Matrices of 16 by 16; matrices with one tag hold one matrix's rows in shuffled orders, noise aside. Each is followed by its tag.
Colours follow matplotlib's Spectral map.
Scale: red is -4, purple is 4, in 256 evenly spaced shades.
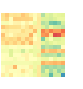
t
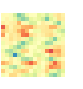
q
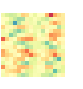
q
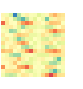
q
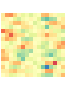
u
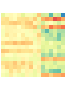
t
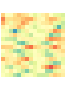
q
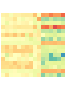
t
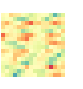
q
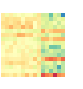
t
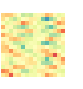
u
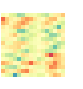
q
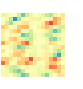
q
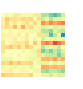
t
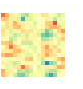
u
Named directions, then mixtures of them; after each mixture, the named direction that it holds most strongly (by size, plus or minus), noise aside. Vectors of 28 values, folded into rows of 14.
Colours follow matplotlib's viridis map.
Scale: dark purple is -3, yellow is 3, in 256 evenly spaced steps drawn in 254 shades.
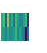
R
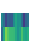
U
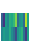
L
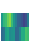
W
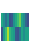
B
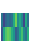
L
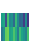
U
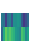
U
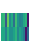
R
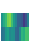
W
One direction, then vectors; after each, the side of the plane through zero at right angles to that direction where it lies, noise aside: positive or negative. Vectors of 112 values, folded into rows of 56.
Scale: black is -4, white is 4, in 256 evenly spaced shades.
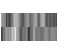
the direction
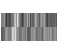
positive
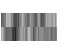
negative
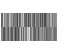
negative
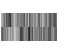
positive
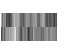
positive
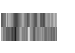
negative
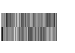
positive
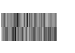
negative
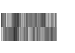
negative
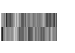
positive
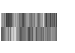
positive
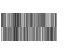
negative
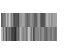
negative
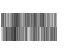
negative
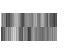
positive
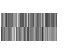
positive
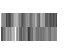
positive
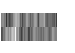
positive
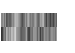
positive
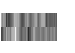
positive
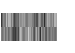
negative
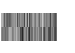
positive
